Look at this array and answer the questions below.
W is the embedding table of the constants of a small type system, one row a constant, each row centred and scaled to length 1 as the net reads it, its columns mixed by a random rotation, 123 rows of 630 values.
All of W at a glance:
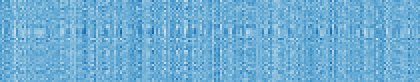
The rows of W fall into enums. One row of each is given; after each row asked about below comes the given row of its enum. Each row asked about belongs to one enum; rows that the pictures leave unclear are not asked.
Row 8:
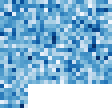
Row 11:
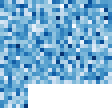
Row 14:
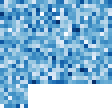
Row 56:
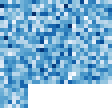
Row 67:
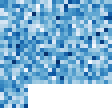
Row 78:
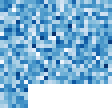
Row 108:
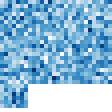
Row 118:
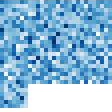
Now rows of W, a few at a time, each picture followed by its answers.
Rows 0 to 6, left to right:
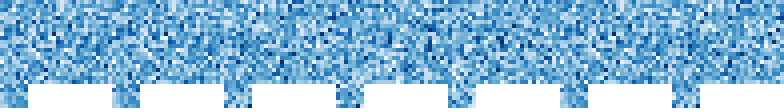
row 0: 78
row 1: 78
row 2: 67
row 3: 8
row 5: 78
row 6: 67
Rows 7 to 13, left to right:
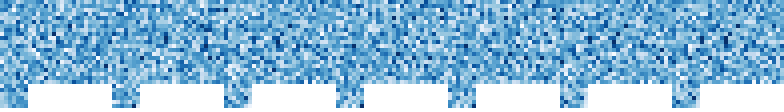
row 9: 118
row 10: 11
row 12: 118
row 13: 118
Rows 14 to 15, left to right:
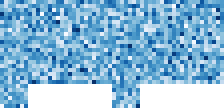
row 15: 11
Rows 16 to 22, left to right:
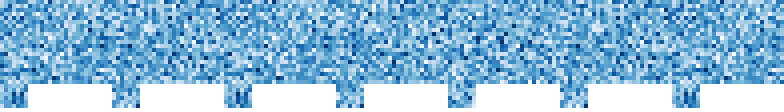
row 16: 108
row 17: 11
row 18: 108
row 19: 67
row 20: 118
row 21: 11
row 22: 108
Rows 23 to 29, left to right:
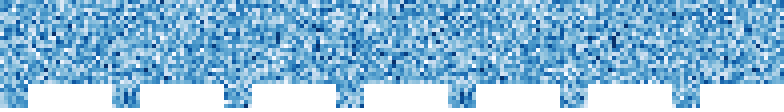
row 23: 78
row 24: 108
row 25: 8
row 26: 67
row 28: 118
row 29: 14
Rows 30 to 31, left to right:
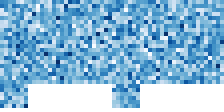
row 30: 67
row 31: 78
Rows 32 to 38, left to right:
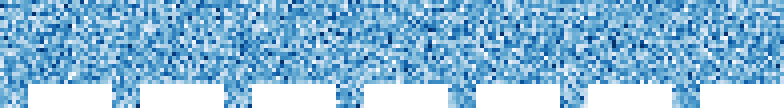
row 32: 56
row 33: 11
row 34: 67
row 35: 8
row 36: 78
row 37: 118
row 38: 78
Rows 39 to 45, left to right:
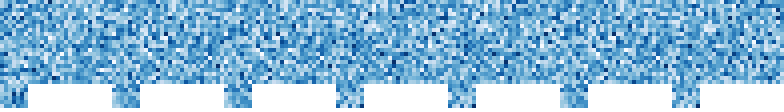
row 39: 108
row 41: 78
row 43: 67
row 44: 78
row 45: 11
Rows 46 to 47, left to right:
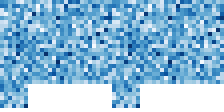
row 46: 67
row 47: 67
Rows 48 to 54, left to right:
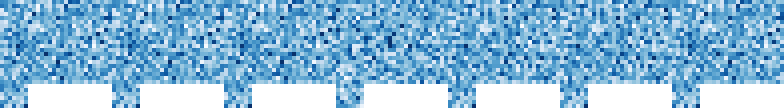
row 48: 67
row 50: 67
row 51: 118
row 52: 11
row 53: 11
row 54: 67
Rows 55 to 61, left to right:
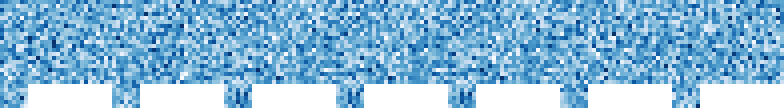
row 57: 108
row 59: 108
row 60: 78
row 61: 11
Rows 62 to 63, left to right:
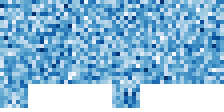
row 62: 56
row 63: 108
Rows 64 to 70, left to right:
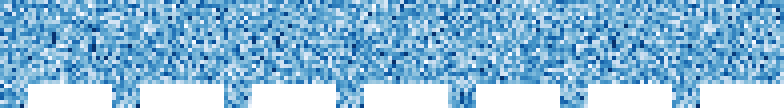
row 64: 8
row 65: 11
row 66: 118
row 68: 108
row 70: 11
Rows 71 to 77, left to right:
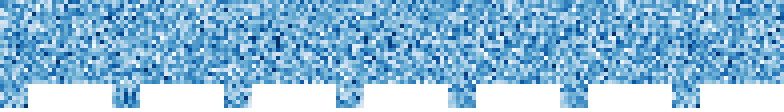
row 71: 67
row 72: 108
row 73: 118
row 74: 118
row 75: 78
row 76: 78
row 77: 67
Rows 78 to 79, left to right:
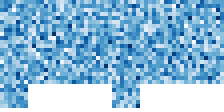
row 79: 11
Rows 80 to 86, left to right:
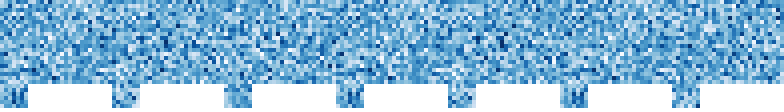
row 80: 108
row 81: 118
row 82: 78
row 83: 108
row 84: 118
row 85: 108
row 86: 11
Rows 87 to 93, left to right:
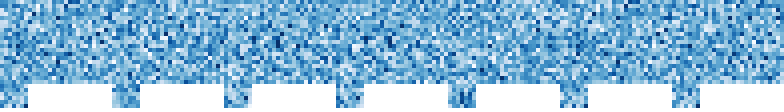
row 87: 67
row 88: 78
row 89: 118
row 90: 118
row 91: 108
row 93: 11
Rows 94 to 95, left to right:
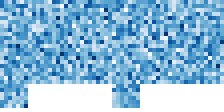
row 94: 11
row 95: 78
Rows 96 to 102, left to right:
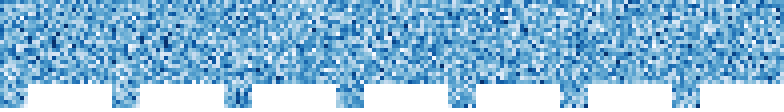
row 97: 118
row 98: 108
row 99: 78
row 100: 14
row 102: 11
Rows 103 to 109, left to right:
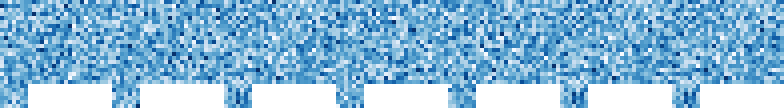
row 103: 56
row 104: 11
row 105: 108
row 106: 14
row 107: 78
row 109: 108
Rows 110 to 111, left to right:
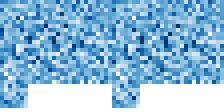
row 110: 118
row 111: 118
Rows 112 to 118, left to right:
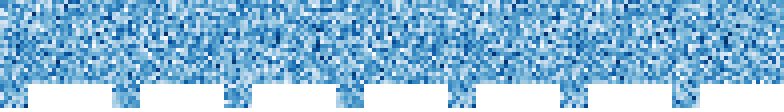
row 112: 67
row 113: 78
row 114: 8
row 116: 67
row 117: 67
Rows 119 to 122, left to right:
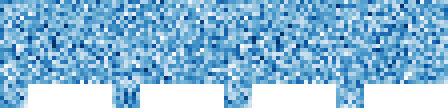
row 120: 108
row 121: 118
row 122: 56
